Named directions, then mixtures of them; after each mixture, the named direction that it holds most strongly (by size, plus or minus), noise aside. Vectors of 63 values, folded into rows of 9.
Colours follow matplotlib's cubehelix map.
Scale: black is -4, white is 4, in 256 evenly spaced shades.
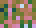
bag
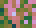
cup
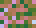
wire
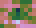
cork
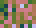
bag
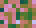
wire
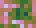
cork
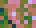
cup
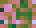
wire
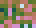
bag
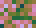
cork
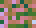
wire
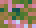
cork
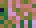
cup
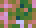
cork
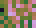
cup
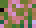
cup
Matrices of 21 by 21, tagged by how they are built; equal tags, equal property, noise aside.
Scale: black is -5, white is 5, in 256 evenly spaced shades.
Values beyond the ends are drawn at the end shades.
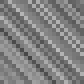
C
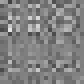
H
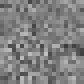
H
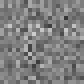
H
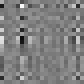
H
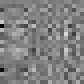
H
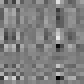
H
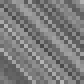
C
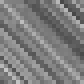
C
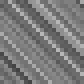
C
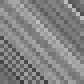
C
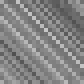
C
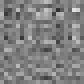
H
